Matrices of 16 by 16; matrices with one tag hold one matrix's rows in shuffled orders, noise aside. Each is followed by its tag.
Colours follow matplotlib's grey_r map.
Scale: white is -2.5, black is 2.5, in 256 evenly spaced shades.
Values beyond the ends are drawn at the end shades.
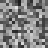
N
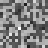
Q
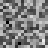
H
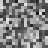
N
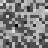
H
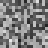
Q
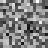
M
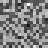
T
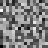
T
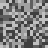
T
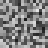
Q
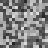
N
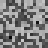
H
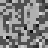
N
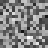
M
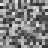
Q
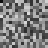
T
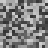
N
